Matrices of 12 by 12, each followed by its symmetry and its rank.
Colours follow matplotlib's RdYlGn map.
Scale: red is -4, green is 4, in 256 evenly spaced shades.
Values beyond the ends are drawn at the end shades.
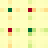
symmetric, rank one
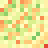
symmetric, full rank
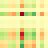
neither, rank one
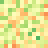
symmetric, full rank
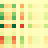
neither, rank one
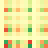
neither, rank one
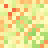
symmetric, full rank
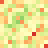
symmetric, full rank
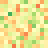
neither, full rank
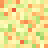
neither, full rank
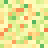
neither, full rank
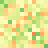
symmetric, full rank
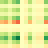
neither, rank one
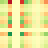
neither, rank one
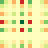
symmetric, rank one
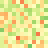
neither, full rank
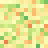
neither, full rank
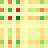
symmetric, rank one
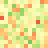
neither, full rank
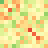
symmetric, full rank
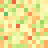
neither, full rank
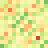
symmetric, full rank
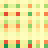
neither, rank one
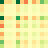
symmetric, rank one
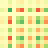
symmetric, rank one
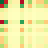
symmetric, rank one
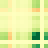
symmetric, rank one
